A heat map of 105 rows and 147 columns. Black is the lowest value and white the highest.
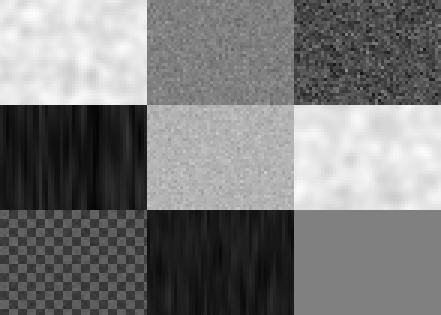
The table splits into 3 rows of 3 panels. Panel 1,1: very high, blotchy, faint in contrast. Panel 1,2: middling, fine-grained, faint in contrast. Panel 1,3: low, fine-grained. Panel 2,1: very low, streaked downward, faint in contrast. Panel 2,2: high, fine-grained, faint in contrast. Panel 2,3: very high, blotchy, faint in contrast. Panel 3,1: low, checkered. Panel 3,2: very low, streaked downward, faint in contrast. Panel 3,3: middling, flat.
